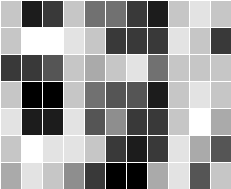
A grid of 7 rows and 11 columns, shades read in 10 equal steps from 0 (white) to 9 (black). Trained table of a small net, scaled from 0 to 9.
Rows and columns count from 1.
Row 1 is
2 8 7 2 5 5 7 8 2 1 2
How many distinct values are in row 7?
7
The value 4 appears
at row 5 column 6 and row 7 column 4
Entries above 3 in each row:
6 4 4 6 6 4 5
